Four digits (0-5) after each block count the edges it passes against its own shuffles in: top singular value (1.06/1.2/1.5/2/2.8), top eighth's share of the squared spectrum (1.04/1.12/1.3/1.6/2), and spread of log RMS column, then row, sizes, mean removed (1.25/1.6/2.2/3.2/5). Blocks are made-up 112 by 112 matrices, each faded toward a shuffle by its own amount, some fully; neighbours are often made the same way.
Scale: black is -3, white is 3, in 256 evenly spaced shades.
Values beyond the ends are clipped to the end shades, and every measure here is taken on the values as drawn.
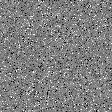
0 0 0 0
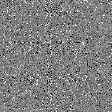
3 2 2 2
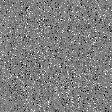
3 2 2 1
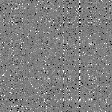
4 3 2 2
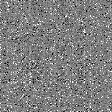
4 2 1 1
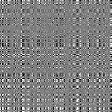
5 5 5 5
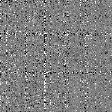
2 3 4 3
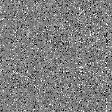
1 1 2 1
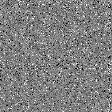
1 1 2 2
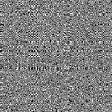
5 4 3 3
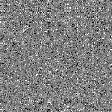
4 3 1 1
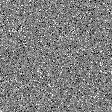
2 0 0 0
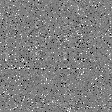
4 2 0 1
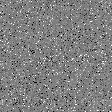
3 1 0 0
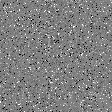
2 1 0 0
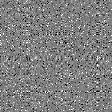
4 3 2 2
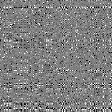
5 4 3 3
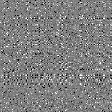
5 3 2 3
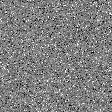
2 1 0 0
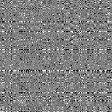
5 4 3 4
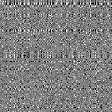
5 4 3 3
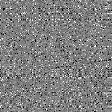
4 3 2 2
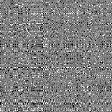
5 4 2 3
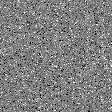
2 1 0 0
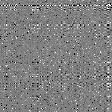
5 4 2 3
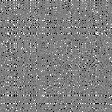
5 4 3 3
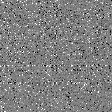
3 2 1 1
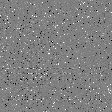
3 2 0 1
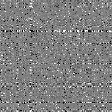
5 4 2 3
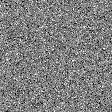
0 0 0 0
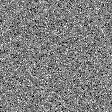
0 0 0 0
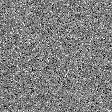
0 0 0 0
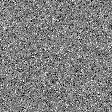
0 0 0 0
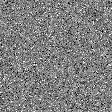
0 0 0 0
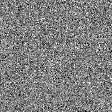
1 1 0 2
